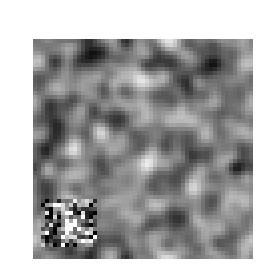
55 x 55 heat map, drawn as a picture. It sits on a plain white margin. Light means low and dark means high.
Mirror symmetry: none. Odd patch: rougher, in the bottom left. Grain: blotchy. Average level on the scale: 50%. Slope: none. Roughest part: bottom left.
